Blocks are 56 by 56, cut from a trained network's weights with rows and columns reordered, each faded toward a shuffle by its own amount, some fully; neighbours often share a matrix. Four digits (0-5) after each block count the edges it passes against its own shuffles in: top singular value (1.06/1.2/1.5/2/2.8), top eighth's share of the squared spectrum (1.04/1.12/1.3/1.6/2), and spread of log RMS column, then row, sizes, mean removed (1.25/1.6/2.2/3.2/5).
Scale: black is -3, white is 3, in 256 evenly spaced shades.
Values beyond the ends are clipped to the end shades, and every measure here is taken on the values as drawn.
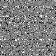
3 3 0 3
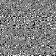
3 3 0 3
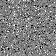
0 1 0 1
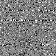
3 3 0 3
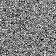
0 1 0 0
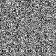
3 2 0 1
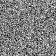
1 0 0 0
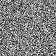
0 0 0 0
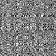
3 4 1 3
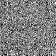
3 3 0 2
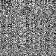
3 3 0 2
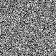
0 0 0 0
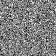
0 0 0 0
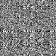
3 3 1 2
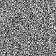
2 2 1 1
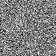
0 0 0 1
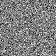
1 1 0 0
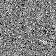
1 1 0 0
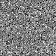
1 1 0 0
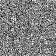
1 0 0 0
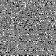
3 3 0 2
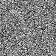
1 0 0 0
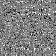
3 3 0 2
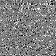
3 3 0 2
